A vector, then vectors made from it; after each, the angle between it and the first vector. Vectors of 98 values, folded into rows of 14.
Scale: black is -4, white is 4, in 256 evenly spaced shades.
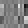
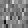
orthogonal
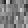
partly aligned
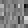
nearly parallel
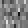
orthogonal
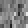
partly opposed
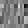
nearly parallel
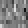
orthogonal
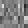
nearly parallel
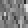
partly opposed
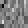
partly opposed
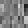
nearly parallel
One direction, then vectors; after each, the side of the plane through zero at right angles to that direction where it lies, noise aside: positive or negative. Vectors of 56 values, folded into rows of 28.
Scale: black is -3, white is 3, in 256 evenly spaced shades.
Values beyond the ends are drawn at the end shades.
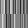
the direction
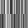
negative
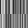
positive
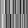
positive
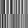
negative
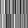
positive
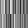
positive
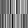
negative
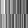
positive
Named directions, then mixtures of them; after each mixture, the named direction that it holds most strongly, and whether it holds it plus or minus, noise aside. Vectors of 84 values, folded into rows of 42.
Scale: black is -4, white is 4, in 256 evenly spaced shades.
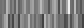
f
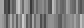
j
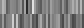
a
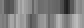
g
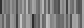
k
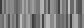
k, plus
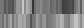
g, plus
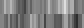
g, minus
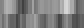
g, minus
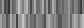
j, plus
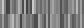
a, plus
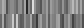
a, plus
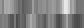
g, minus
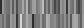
k, plus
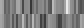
j, plus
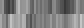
g, plus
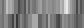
g, minus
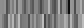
f, minus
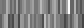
f, plus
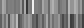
a, plus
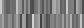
k, minus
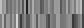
k, minus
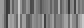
f, minus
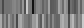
a, minus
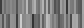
k, plus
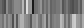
a, minus
